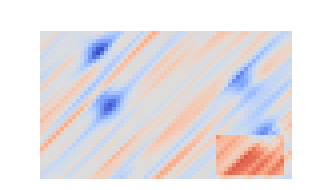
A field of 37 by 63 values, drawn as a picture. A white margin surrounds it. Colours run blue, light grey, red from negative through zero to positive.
The bottom right is the ninth with the highest average. On average the colour sits 50% of the way up the scale. Neither half mirrors the other. There are four dips. In the bottom right lies a patch that is higher than the rest. The distribution is heavy-tailed on both sides. The centre is the smoothest part.
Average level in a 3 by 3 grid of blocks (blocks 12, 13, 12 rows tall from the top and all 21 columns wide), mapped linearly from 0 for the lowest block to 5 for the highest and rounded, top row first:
021
120
225
